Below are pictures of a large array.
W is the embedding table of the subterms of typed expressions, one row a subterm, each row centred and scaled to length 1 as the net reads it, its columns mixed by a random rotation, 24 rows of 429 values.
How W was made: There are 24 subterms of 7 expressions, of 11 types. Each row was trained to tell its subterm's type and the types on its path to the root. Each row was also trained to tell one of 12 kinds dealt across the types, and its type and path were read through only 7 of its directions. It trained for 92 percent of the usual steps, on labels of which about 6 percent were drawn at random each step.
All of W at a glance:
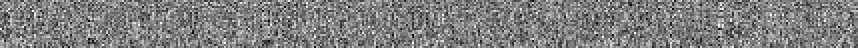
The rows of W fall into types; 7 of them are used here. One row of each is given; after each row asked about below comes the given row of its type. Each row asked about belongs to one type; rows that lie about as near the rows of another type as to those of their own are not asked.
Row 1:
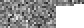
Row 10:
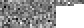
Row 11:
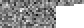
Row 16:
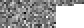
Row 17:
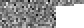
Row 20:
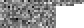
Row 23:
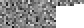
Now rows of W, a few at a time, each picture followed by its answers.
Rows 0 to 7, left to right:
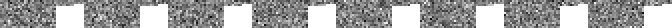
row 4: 1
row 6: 17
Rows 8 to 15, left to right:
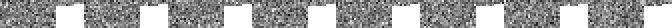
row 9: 17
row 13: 1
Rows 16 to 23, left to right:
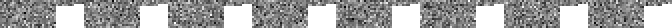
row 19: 1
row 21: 23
